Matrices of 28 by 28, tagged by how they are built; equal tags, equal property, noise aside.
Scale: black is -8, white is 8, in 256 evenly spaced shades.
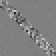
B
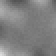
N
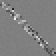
B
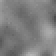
N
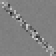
B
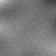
N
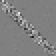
B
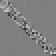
B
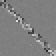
B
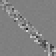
B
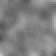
N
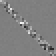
B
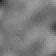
N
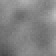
N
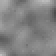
N
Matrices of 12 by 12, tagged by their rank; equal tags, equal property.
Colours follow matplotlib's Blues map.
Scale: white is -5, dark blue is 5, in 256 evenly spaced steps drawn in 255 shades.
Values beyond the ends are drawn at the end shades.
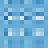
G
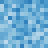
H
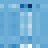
G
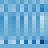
G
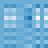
G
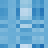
G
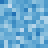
H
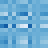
G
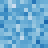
H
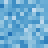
H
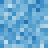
H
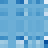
G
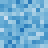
H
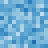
H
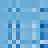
G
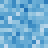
H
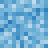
H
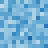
H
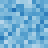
H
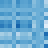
G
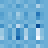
G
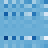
G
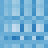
G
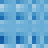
G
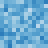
H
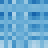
G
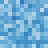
H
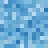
H
